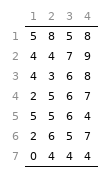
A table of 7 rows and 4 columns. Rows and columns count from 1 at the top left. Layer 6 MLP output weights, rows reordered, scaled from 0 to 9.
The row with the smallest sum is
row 7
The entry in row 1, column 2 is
8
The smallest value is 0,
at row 7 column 1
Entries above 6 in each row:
2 2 1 1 0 1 0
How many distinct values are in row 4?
4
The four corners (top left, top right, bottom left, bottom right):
5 8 0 4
